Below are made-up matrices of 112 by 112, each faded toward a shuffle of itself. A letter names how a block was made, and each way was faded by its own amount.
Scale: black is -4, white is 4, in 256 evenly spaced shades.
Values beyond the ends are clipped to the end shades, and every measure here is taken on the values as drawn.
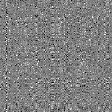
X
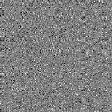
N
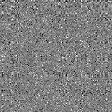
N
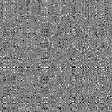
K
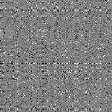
K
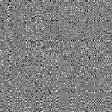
X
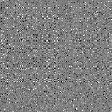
K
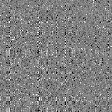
X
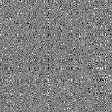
X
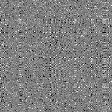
K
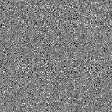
N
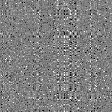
X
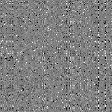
X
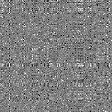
X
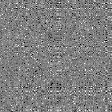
K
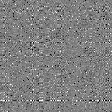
K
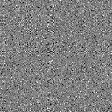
N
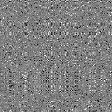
K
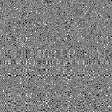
K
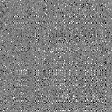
X
